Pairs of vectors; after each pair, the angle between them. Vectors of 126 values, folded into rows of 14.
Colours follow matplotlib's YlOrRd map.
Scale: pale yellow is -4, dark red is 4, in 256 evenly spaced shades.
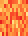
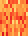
nearly parallel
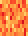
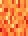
partly aligned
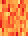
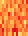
orthogonal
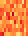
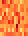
partly opposed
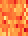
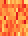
partly opposed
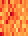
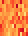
orthogonal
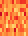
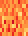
partly aligned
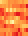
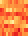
nearly parallel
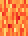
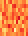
nearly parallel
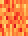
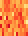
partly aligned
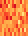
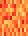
nearly parallel
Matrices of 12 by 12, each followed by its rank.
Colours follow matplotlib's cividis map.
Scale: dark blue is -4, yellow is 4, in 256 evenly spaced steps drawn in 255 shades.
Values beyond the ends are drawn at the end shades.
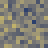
full rank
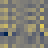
two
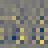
two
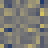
two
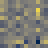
two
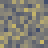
full rank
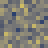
full rank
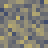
full rank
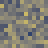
full rank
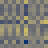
two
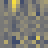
two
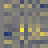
two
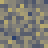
full rank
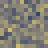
full rank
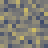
full rank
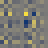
two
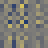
two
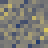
full rank
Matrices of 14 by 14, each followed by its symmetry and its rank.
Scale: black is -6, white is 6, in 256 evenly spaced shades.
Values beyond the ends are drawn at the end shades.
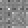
symmetric, rank three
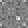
symmetric, rank three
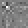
symmetric, rank three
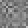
symmetric, rank three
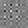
symmetric, rank two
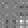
symmetric, rank two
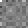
symmetric, rank two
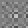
symmetric, rank two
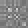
symmetric, rank three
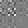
symmetric, rank two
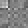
symmetric, rank two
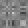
symmetric, rank two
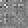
symmetric, rank three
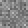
symmetric, rank three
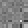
symmetric, rank two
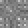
symmetric, rank three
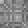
symmetric, rank three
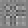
symmetric, rank two
